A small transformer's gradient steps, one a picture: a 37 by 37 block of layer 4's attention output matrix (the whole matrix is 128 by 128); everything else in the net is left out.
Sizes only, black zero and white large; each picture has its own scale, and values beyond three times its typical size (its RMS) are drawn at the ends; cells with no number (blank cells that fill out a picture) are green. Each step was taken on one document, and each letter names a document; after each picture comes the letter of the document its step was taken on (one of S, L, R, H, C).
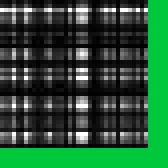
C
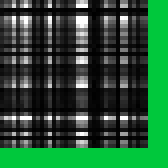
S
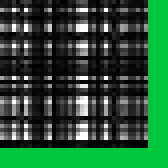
C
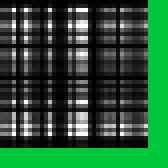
C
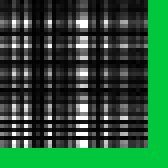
S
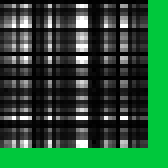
S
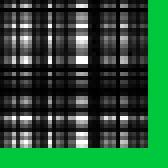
S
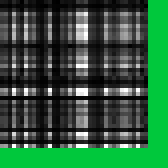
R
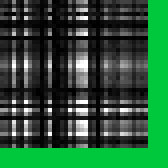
C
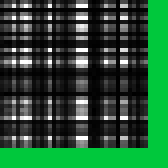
S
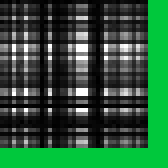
R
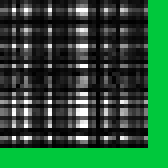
C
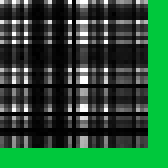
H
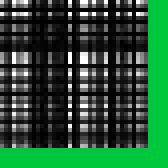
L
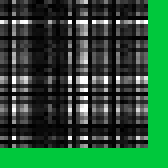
H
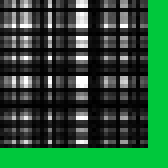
S
